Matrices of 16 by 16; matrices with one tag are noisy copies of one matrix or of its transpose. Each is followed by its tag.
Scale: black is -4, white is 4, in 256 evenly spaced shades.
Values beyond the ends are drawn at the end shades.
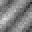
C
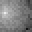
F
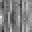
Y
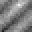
C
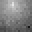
F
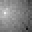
F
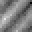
C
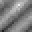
C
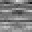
Y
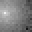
F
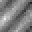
C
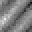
C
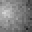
F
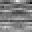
Y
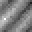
C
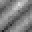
C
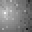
F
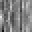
Y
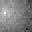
F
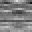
Y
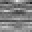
Y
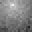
F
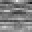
Y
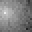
F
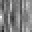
Y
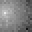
F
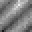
C
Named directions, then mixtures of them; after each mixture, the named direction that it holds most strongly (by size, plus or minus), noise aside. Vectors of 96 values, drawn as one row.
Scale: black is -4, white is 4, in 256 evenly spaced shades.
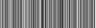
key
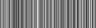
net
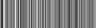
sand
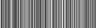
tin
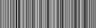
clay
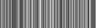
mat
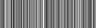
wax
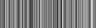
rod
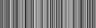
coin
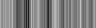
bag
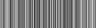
coin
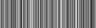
rod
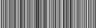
coin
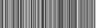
key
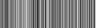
net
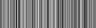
clay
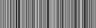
clay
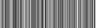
key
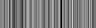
mat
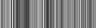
bag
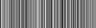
tin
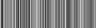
sand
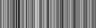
clay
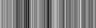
bag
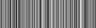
clay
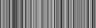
mat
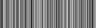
coin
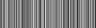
key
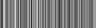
sand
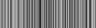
mat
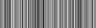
wax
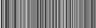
tin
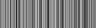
clay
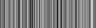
rod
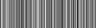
net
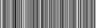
key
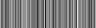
net
